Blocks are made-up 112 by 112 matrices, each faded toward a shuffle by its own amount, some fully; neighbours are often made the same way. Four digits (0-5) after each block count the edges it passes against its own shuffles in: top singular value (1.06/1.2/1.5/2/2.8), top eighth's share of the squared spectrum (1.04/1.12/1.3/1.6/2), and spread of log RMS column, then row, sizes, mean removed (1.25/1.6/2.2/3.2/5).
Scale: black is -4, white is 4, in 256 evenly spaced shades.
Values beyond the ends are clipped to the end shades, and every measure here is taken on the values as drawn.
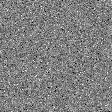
0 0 0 0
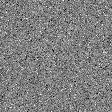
0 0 0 0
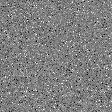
2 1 0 0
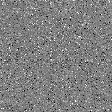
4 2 1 1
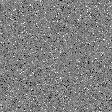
2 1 0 0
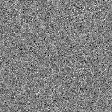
3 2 1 1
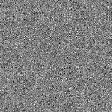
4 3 1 1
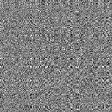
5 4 3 3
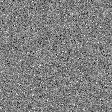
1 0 0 0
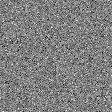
0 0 0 0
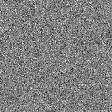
3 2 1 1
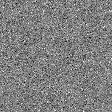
1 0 0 0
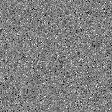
3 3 1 1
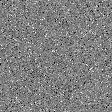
0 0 0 0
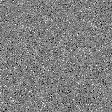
3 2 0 0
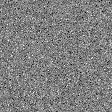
0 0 0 0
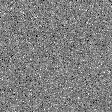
0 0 0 0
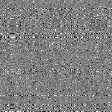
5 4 2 3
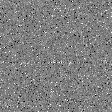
2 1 0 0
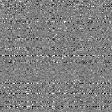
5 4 2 4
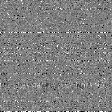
4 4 2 3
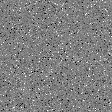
2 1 0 0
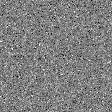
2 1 0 0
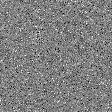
1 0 0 0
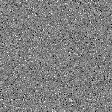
3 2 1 1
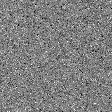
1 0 0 0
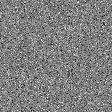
2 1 0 0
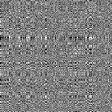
5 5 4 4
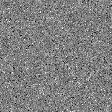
3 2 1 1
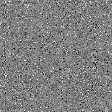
4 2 1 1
